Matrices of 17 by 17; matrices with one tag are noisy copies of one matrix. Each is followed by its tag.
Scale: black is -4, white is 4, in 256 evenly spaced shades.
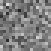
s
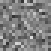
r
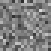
r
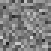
r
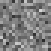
r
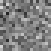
s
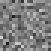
r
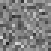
r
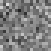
s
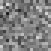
s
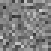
r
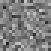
r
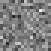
r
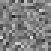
r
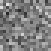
s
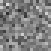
s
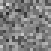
s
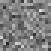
r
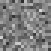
r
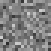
r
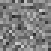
r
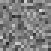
r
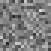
r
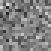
s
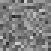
r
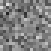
s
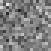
s
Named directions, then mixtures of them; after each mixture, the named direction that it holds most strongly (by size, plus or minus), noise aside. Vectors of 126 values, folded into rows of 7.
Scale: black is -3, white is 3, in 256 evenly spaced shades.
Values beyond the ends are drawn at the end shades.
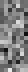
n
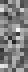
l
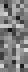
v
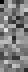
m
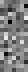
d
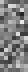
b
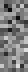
v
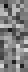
v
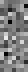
d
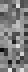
n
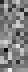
n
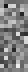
b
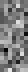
n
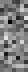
d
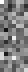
m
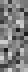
n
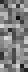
v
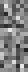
v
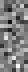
d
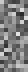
b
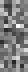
v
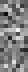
l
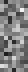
l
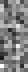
v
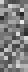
b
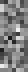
l
